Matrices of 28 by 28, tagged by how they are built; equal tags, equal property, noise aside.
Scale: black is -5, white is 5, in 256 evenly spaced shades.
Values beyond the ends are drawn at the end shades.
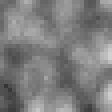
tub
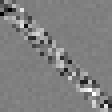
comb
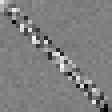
comb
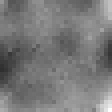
tub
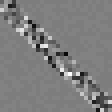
comb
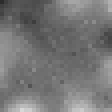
tub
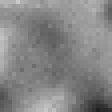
tub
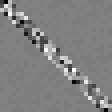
comb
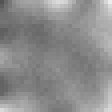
tub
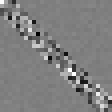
comb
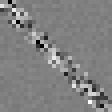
comb
